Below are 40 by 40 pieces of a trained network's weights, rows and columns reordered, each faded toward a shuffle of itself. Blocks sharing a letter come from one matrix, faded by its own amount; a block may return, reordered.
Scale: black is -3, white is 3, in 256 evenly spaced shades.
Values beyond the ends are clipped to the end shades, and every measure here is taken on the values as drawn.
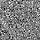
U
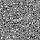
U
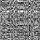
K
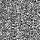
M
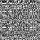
K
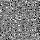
U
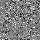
U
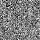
M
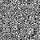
U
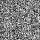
M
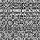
K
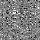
U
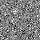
U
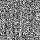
M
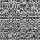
K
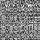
K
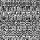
K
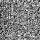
M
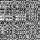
K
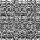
K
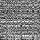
K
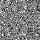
U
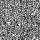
M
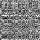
K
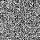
M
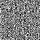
M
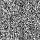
M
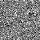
U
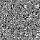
U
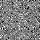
U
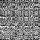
K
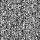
M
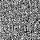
M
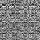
K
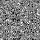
U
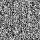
M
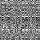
K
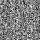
M
